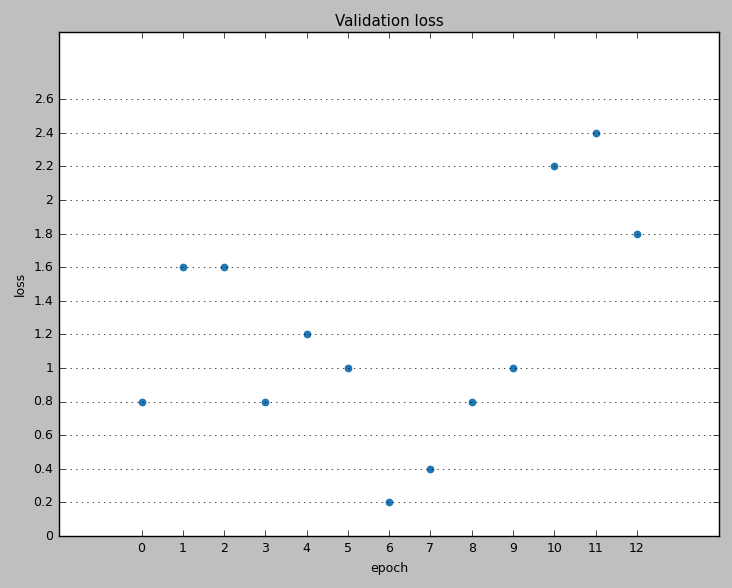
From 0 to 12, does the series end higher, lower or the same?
higher
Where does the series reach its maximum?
11
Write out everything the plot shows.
Title: Validation loss
x-axis: epoch, ticks 0 1 2 3 4 5 6 7 8 9 10 11 12
y-axis: loss, ticks 0 0.2 0.4 0.6 0.8 1 1.2 1.4 1.6 1.8 2 2.2 2.4 2.6
Values:
0.8 1.6 1.6 0.8 1.2 1 0.2 0.4 0.8 1 2.2 2.4 1.8
